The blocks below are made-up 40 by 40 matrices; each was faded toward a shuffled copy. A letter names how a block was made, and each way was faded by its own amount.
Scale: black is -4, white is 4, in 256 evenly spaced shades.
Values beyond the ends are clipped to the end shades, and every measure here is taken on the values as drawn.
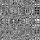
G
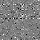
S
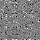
S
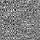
G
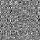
G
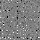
S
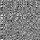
G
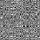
G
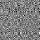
G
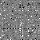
S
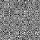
G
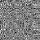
G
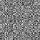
G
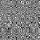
G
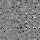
S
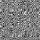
G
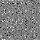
S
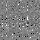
S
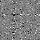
S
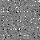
S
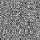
G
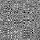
G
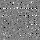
S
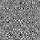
G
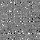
S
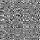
G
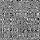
G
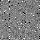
S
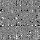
S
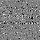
S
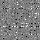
S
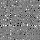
S
